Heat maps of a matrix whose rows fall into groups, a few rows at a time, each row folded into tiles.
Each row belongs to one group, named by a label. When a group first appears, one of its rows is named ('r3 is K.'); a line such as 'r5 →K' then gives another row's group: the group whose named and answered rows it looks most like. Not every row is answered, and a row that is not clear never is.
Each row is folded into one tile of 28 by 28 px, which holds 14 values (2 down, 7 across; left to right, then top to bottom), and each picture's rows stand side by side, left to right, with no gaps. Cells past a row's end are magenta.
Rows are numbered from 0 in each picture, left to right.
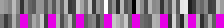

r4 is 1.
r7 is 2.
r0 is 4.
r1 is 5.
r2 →2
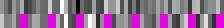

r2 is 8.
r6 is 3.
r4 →5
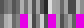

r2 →2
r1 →2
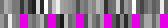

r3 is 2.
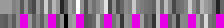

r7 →8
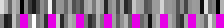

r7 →1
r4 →2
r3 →4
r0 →4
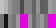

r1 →2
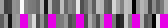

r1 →5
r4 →4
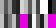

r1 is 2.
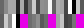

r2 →5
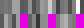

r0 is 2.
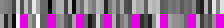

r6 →1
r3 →4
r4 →2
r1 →8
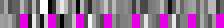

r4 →4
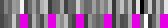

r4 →3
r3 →3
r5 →3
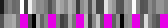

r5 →3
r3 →2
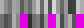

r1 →3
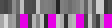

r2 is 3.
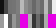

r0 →3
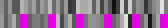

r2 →2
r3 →5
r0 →2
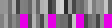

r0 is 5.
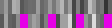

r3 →8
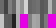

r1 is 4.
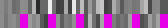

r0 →2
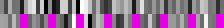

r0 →1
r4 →4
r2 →3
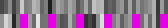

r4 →3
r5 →5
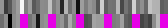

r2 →1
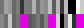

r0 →8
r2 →2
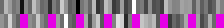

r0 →8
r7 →2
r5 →1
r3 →2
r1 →8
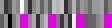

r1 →3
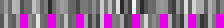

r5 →3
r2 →8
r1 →8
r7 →4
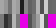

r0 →4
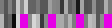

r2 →1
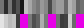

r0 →1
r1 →4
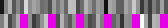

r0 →3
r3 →4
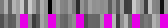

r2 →4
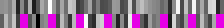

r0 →5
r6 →3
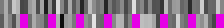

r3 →8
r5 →1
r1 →5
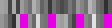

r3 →8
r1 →8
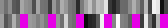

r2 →8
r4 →3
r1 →1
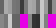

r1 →4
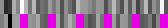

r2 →2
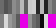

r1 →5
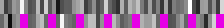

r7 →3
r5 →1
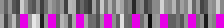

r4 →8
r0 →2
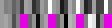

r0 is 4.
